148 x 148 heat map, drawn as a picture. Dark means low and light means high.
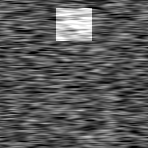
Odd patch: higher, in the top middle. Histogram: skewed, a long tail of high values. Ninth with the highest average: top middle.
